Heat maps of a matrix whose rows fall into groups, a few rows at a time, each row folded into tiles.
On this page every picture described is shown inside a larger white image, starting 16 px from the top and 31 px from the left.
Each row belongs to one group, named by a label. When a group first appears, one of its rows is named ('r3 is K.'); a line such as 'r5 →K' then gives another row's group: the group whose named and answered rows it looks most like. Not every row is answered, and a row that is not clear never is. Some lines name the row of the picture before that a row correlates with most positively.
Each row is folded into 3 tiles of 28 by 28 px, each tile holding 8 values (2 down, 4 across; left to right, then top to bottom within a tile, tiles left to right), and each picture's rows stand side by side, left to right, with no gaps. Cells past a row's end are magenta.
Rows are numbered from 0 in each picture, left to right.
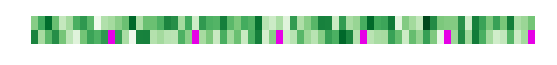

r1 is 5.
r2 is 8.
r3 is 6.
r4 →8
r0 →5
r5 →8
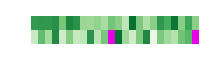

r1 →5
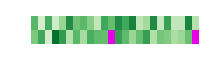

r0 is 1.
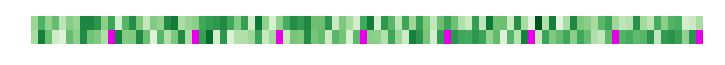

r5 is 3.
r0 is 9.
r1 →5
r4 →1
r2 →8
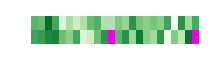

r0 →3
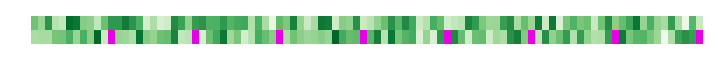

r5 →5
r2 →8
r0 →6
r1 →8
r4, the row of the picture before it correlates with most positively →1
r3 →6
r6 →1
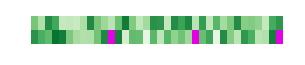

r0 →3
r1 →6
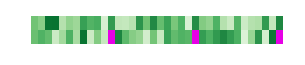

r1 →9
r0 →9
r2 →3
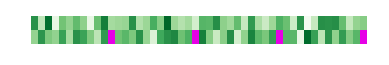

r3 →1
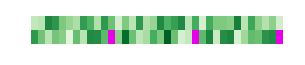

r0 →5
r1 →9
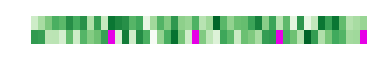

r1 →8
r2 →5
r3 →1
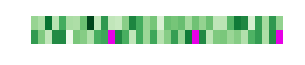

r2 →6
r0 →5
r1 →3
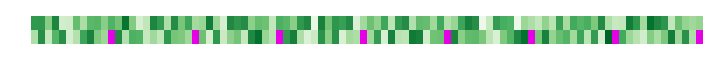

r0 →8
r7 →6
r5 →5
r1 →6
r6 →3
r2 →6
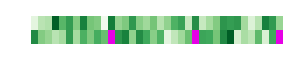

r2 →3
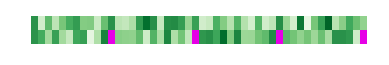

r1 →9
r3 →6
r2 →3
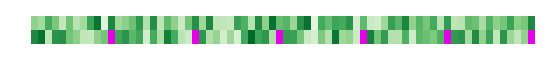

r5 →9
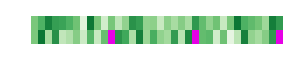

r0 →8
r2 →1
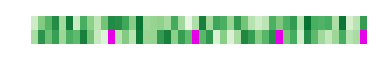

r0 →9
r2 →1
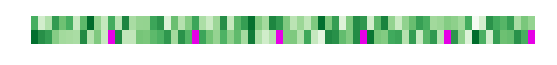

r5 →1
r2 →9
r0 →9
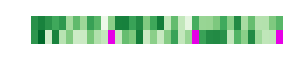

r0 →8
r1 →8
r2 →9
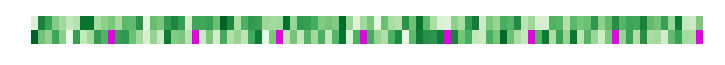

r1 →9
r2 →8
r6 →9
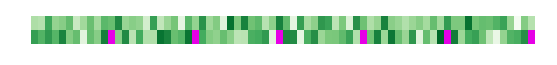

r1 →1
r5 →5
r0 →3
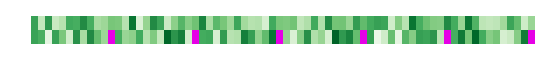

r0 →1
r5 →3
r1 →6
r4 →6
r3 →6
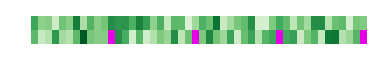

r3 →1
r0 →6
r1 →8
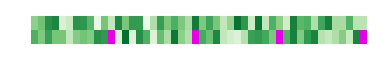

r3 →3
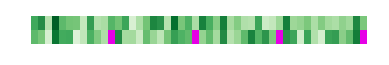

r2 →8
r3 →1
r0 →8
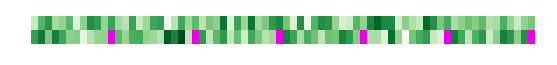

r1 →6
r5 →5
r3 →1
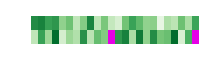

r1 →3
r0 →8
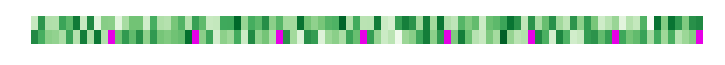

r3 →5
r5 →9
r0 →6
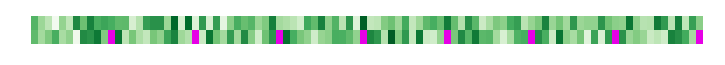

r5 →3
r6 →3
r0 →6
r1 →6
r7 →6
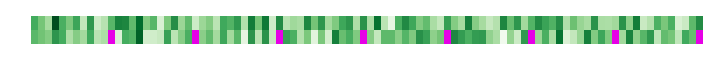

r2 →9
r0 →8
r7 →1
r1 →8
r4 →6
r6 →8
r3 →9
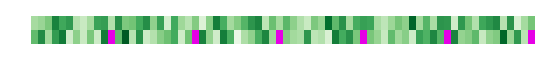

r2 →5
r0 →3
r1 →8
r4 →6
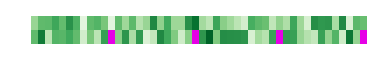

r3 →6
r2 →3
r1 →1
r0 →3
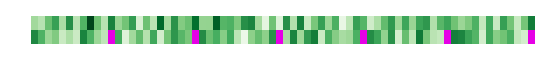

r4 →9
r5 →9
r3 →1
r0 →9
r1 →6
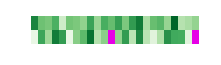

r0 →8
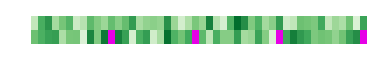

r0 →3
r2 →6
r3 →3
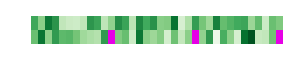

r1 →8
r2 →1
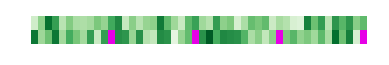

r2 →3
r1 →1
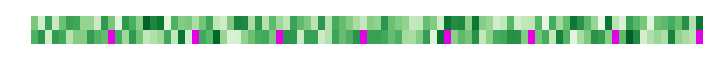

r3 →5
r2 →6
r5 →8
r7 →9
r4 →3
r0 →1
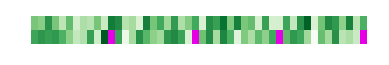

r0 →3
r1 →6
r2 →3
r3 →9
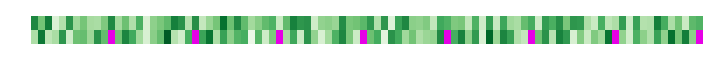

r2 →3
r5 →9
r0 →1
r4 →1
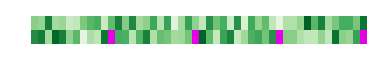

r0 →3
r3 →9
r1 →1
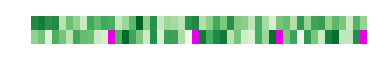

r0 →8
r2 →3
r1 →9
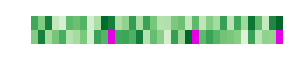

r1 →3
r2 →9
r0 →1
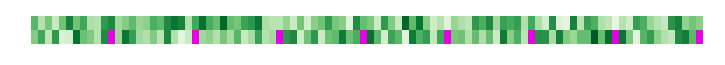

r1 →9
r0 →1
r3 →1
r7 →5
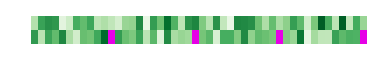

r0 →5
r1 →9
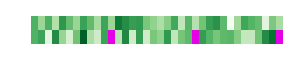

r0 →1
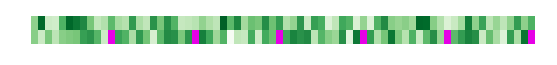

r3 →3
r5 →3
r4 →5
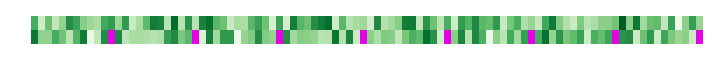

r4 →6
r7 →1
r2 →8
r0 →1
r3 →6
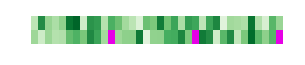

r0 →6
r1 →6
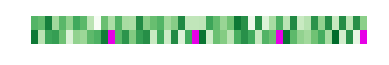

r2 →6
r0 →5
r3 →6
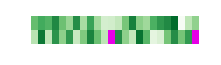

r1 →5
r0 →8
